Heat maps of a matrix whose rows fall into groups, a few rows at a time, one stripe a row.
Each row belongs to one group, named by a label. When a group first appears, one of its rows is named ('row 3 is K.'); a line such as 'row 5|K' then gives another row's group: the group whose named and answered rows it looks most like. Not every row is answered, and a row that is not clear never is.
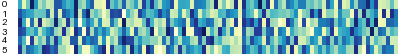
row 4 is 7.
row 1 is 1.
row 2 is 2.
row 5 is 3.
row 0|2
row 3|3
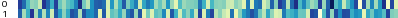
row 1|7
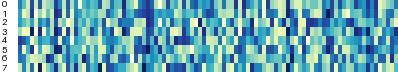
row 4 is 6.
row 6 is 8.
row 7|2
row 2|7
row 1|2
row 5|2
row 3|2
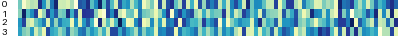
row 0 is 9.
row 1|1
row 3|1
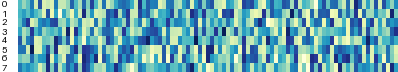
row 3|2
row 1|1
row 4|2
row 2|6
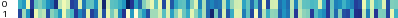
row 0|7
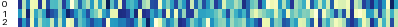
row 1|8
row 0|6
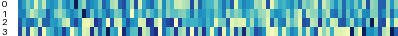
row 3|6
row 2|3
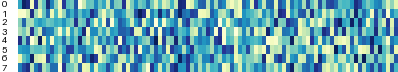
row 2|9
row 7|6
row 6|1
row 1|1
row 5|8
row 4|6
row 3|7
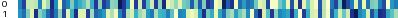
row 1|3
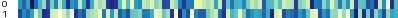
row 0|1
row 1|3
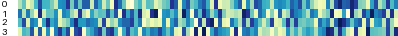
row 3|2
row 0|9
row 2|7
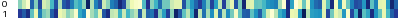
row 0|2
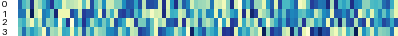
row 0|7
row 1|7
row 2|9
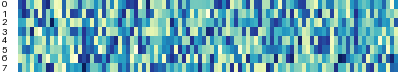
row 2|9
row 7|8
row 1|3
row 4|1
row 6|9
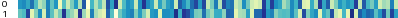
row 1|6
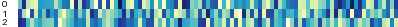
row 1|7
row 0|9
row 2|3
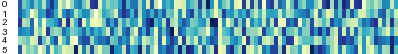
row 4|9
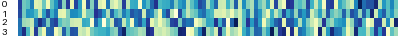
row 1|3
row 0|2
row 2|9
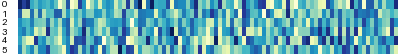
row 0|6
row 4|9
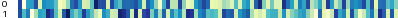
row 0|3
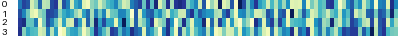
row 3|3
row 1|8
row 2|3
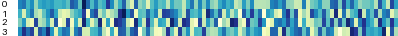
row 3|3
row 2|9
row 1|7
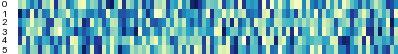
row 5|9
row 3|8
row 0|2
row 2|8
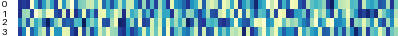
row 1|2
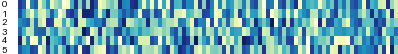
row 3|9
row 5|1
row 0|7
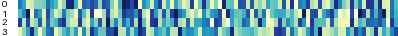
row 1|6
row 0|8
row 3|1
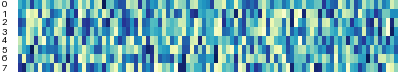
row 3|8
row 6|2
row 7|3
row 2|8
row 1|2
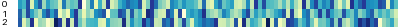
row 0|6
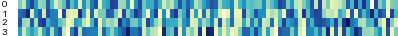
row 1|6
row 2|7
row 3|7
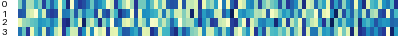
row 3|6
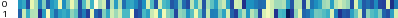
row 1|9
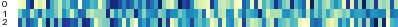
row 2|1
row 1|6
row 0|1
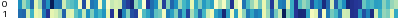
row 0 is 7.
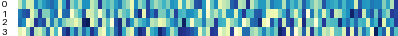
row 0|9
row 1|6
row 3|1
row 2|9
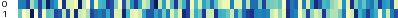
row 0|6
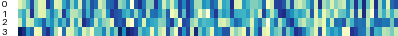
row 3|3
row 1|1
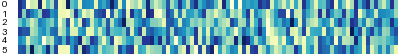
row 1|3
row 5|7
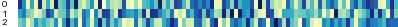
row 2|9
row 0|2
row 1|8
